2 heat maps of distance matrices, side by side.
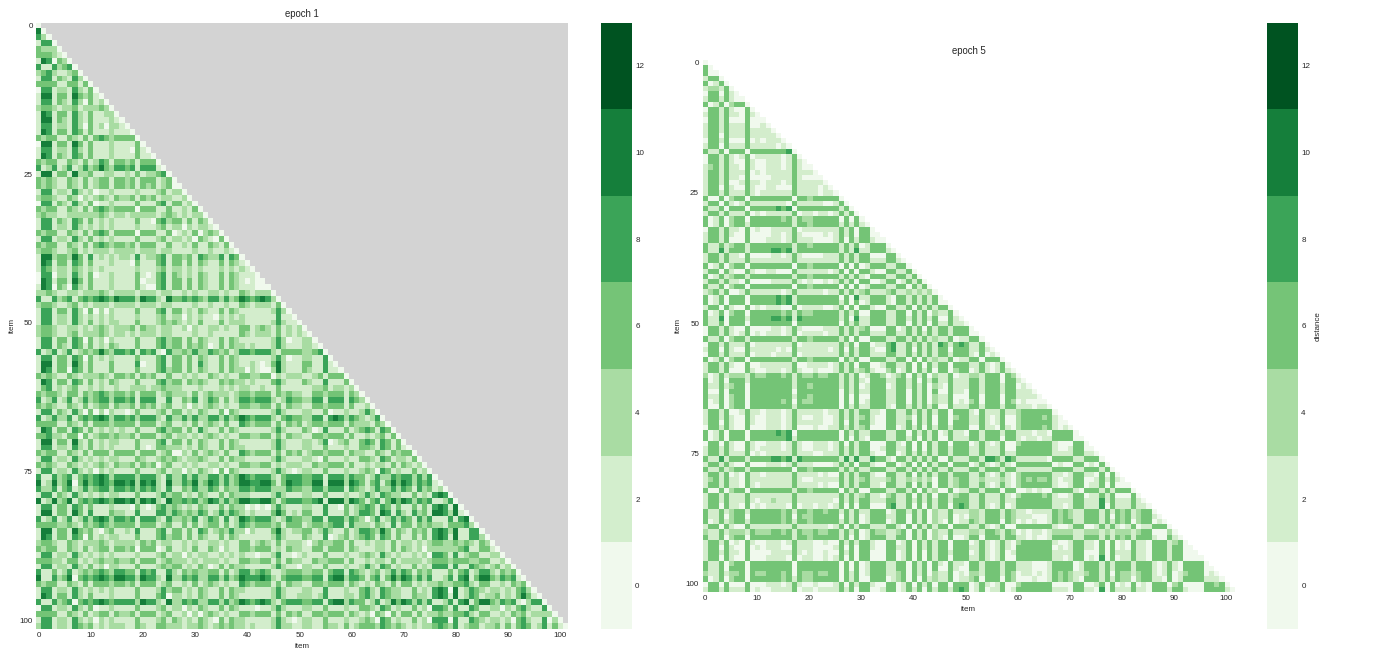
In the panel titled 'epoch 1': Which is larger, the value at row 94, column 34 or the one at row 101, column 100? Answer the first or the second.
the first
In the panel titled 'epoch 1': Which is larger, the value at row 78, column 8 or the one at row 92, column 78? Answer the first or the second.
the first
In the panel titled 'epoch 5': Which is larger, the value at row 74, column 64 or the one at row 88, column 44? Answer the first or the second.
the first
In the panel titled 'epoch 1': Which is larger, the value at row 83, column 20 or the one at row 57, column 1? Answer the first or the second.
the second
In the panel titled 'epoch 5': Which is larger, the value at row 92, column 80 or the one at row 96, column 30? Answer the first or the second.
the first
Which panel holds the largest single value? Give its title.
epoch 1
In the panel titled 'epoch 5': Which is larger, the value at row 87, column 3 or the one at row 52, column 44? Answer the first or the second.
the first
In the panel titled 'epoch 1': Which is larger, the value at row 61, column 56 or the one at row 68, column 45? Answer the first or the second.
the second
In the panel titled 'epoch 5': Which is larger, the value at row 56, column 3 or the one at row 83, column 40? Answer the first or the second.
the first
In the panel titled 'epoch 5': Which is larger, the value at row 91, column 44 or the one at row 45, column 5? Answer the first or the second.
the second
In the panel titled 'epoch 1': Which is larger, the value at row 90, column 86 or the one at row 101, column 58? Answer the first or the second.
the first
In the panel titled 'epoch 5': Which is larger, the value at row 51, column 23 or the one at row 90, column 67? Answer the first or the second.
the second
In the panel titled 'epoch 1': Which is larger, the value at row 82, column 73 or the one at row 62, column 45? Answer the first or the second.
the first
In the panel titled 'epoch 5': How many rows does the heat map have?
102
